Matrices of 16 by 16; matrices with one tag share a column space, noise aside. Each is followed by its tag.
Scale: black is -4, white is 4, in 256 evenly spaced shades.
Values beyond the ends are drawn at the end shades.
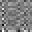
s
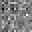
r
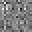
r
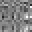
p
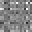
r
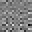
s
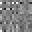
r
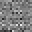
s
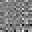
s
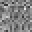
p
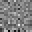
s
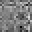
p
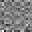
s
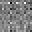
r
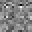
p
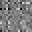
r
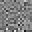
s
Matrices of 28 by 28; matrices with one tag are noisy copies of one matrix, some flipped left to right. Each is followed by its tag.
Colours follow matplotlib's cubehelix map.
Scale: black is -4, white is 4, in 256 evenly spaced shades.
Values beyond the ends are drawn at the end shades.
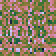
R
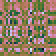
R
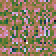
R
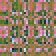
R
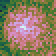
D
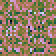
R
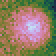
D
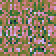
R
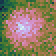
D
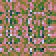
R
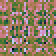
R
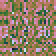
R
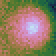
D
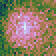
D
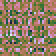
R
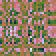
R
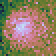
D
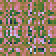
R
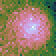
D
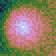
D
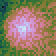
D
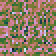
R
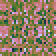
R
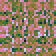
R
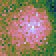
D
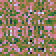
R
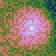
D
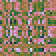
R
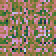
R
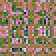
R
